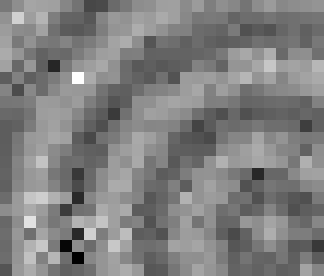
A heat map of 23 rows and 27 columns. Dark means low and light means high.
Odd patch: rougher, in the bottom left. Mirror symmetry: none. Slope: none. Rings: centred on the bottom right. Roughest part: bottom left.
